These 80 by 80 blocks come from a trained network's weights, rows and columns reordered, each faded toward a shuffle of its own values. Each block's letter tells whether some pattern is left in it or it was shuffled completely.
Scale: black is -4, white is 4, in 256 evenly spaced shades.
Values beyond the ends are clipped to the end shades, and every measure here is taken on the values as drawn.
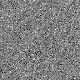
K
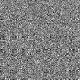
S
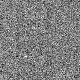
S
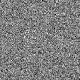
S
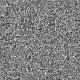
S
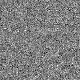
S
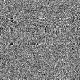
S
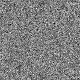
K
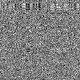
S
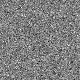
K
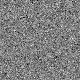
K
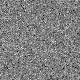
K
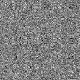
S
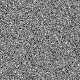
K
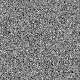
S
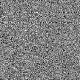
S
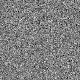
S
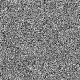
S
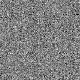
S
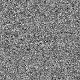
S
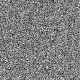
S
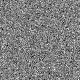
K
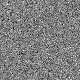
K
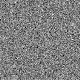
S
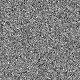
K
